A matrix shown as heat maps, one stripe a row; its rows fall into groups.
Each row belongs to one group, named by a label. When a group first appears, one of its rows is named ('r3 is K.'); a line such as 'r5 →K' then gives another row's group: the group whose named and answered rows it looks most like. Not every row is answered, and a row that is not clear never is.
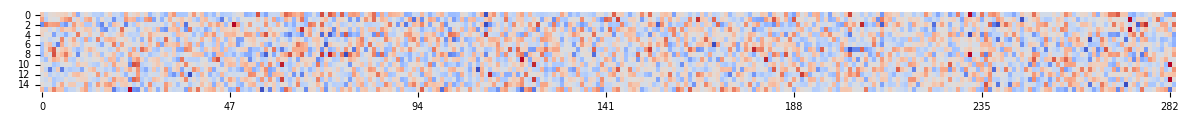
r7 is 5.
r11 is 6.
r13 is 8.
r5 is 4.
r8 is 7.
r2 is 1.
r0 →7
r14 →4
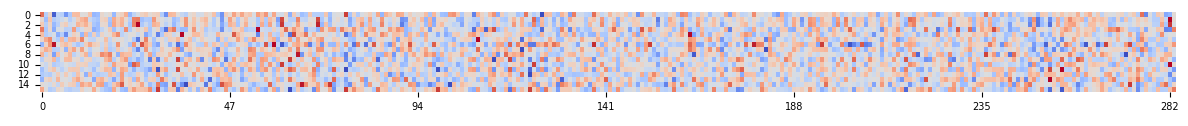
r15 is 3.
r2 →8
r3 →7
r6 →5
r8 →4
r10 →8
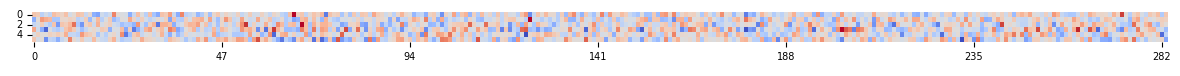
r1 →1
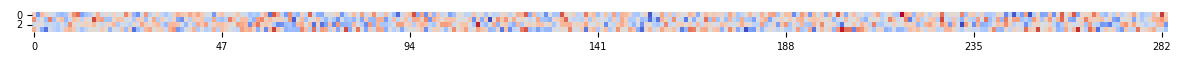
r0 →8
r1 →4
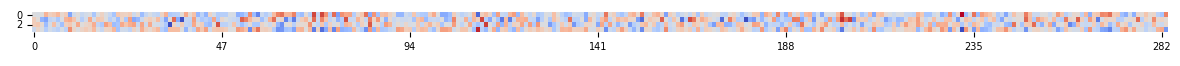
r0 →7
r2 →3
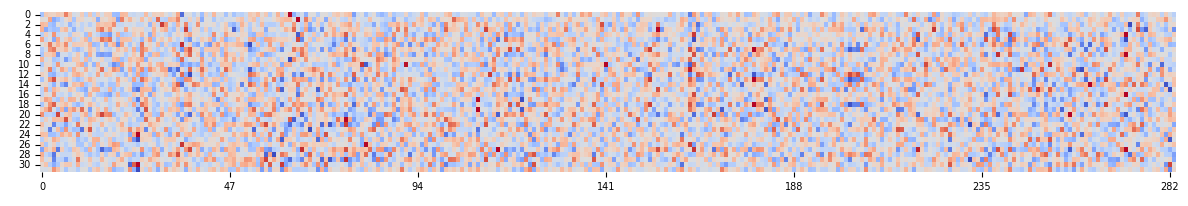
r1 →4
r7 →5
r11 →3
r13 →5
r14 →6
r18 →5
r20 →4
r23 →6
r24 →8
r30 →8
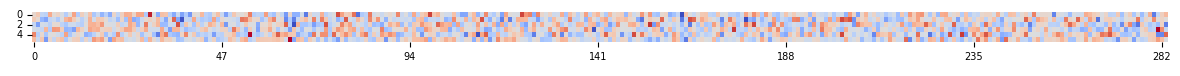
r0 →3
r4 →7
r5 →4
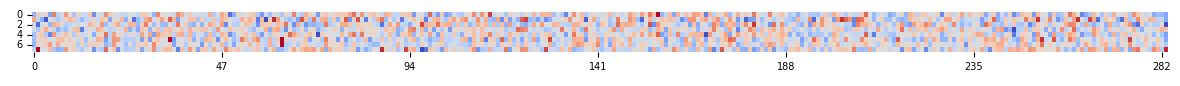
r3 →8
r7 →1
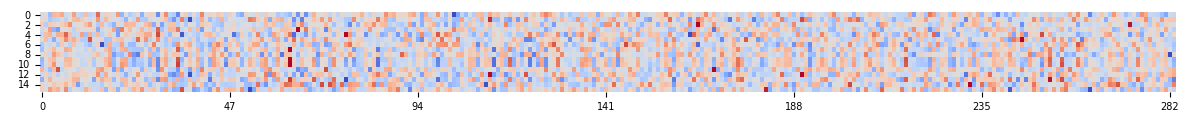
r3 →4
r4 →3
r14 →7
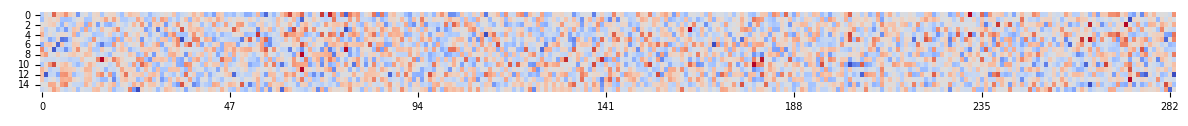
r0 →7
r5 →6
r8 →1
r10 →5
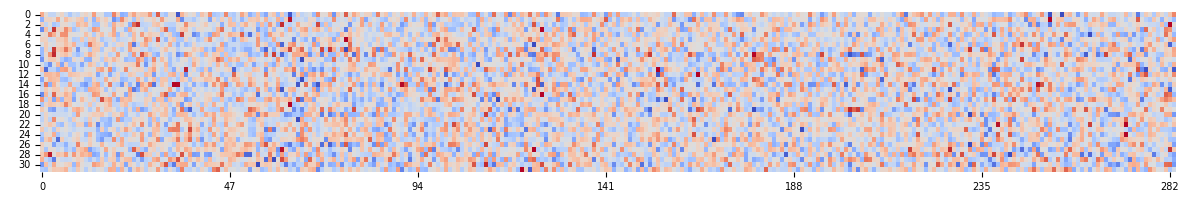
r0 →3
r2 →8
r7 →7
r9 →1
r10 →6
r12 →1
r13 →1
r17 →4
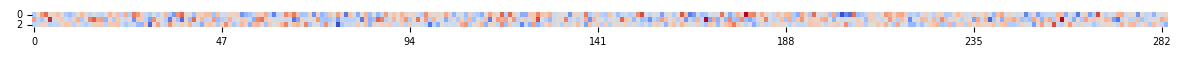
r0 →5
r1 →4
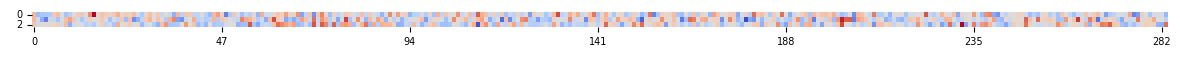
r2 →7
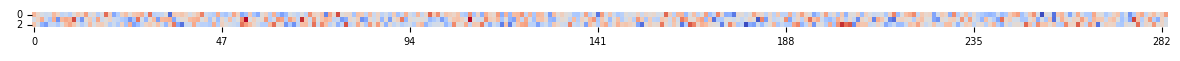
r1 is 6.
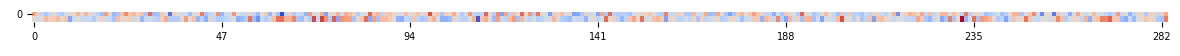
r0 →3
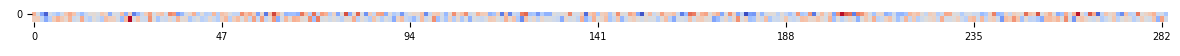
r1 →8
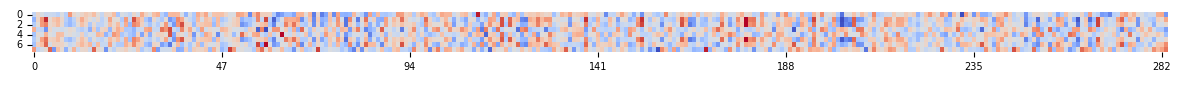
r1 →5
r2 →5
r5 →5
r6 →5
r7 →4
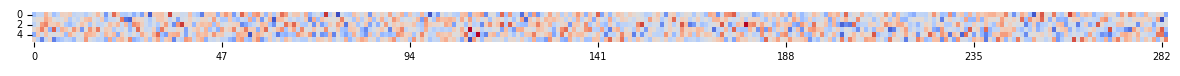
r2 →5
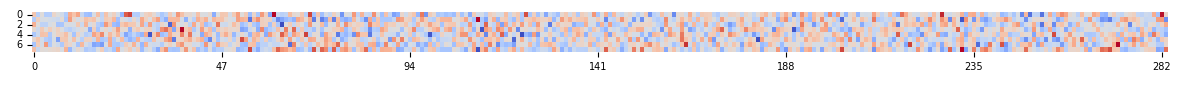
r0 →8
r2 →3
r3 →5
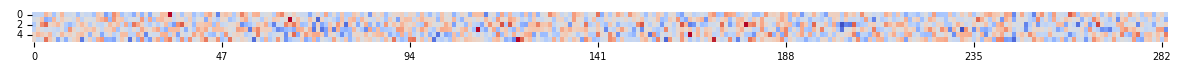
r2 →5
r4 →1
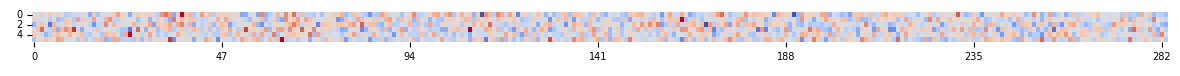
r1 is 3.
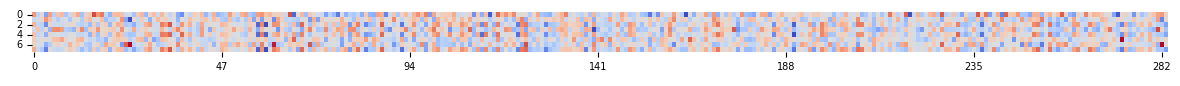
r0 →4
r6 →8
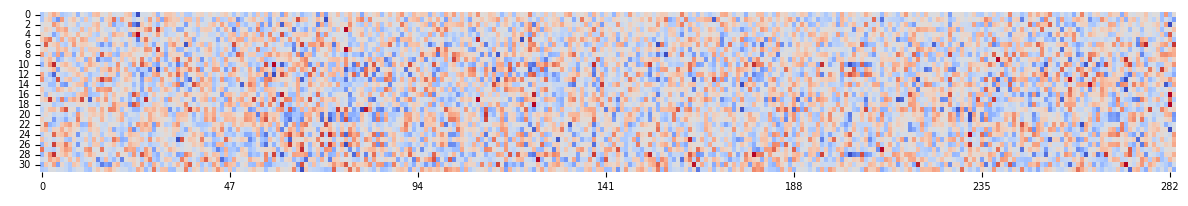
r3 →3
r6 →1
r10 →5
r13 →4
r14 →6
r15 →4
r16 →8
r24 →7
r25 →3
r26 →7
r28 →5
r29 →1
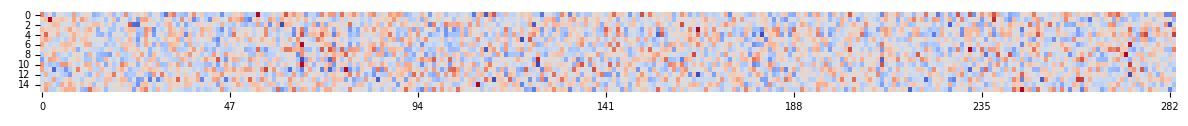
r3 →1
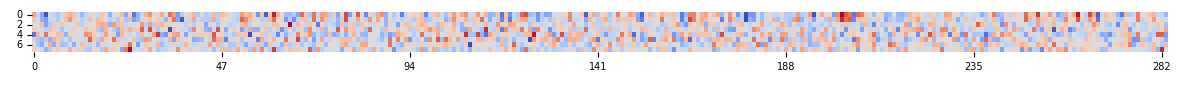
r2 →4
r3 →3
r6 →6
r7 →8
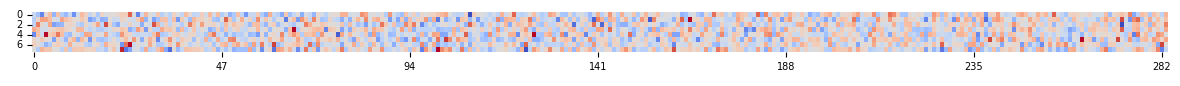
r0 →6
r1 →1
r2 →1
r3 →1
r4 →7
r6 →8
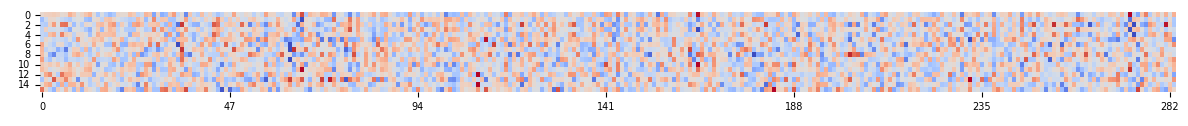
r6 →3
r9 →3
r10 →1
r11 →1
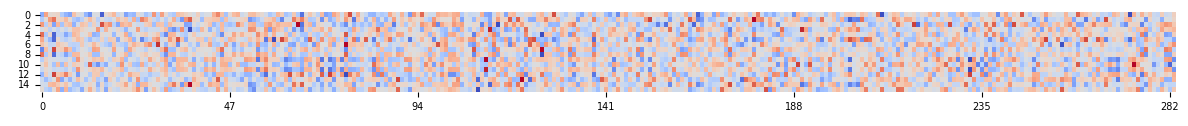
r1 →5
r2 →4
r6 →3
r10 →6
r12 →7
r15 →6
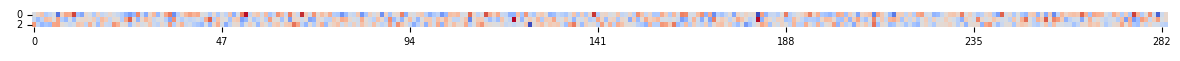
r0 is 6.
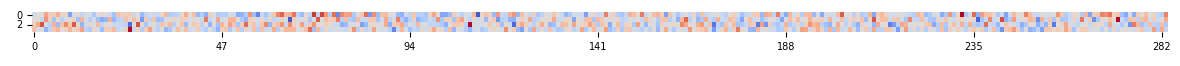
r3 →8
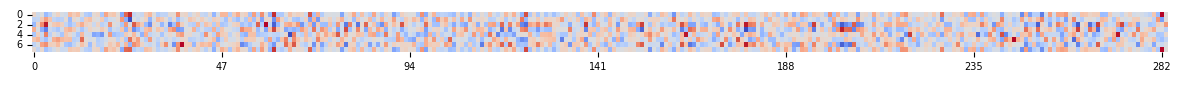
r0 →8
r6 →5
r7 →8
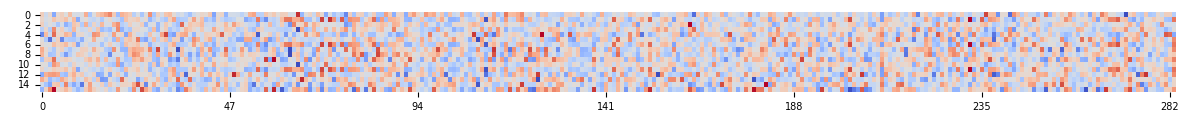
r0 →4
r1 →7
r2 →3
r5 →6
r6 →7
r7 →3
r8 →3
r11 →7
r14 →6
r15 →5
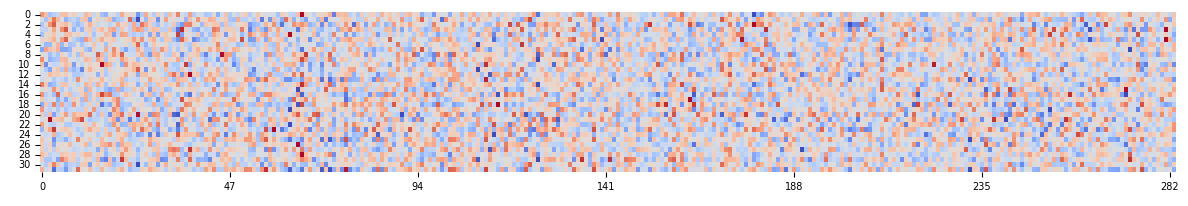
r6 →6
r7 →1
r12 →5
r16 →4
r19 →3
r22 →3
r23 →5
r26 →4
